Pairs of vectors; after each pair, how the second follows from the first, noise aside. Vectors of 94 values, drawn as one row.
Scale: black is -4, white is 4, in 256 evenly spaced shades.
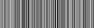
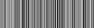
copied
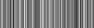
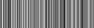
shuffled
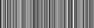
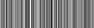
wrapped around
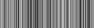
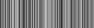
shuffled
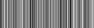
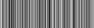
wrapped around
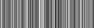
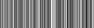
wrapped around
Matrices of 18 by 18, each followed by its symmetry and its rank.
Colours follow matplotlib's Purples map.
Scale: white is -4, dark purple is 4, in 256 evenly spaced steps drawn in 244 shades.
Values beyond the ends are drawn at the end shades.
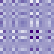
symmetric, rank one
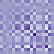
symmetric, rank two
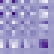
symmetric, rank two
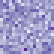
neither, full rank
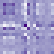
symmetric, rank two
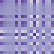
symmetric, rank one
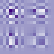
symmetric, rank one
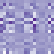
neither, rank two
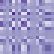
symmetric, rank two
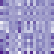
neither, rank two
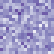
neither, full rank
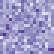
neither, full rank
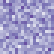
neither, full rank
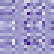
neither, rank two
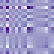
symmetric, rank one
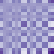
symmetric, rank one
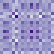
symmetric, rank two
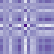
symmetric, rank one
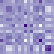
symmetric, rank two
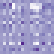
neither, rank two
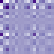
symmetric, rank one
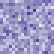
neither, full rank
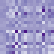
neither, rank two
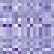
neither, rank two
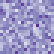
neither, full rank
